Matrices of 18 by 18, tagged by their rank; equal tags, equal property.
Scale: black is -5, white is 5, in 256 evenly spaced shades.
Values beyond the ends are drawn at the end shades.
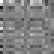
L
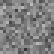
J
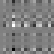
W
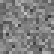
J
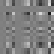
W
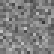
J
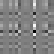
W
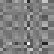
L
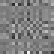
L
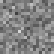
J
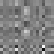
L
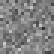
J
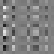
W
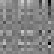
L
